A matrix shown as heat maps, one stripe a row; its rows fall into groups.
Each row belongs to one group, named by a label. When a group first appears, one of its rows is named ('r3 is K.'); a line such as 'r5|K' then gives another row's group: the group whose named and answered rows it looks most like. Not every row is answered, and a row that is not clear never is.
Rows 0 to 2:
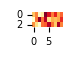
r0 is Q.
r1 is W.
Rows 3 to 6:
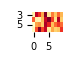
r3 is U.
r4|Q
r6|W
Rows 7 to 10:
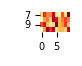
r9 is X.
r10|W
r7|W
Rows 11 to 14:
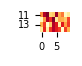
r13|Q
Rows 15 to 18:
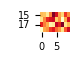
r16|W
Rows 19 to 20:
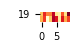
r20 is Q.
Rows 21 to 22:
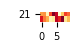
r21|Q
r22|X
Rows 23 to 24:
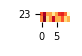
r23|X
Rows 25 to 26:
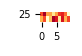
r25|X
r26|Q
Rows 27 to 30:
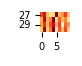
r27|X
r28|U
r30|U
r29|U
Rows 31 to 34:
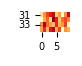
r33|X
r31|W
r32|Q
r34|U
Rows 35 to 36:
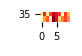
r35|U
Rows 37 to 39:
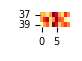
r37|Q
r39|Q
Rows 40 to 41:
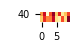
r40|U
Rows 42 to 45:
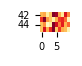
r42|Q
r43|X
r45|U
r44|Q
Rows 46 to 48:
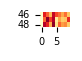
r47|W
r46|U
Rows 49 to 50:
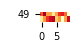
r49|X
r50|W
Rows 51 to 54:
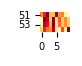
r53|U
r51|X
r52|U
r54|W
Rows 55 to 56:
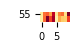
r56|W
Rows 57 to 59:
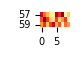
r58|X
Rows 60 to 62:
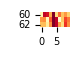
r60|U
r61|Q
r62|Q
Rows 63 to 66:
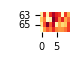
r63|U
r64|Q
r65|W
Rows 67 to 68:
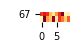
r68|U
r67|X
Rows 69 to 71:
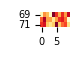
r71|X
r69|Q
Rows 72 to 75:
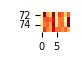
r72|U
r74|W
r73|W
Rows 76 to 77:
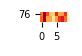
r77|X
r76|X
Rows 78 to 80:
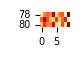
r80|W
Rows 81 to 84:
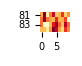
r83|Q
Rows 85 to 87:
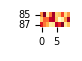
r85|U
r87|X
